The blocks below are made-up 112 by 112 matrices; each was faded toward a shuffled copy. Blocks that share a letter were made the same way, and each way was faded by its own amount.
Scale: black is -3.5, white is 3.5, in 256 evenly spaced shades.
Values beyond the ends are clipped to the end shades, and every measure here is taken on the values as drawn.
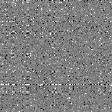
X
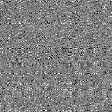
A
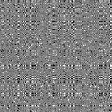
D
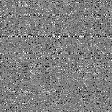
A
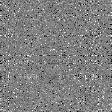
X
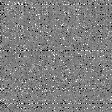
X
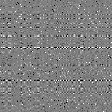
D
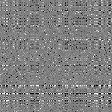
D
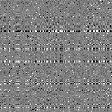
D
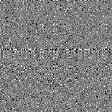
A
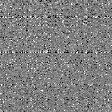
A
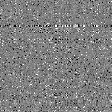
X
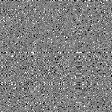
A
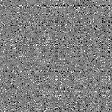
A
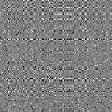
D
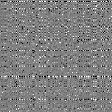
D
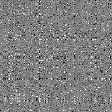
X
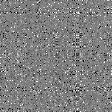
X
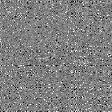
A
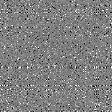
X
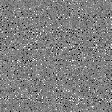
X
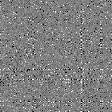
X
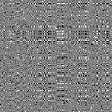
D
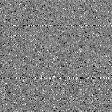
A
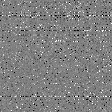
X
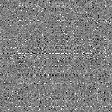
A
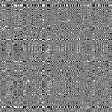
D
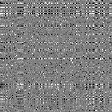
D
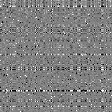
D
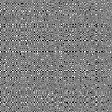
D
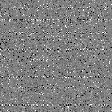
X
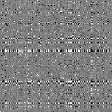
D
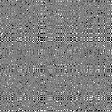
D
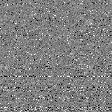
A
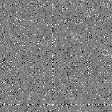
X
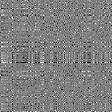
D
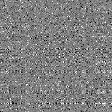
A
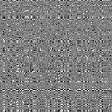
D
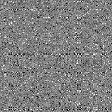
A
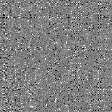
X
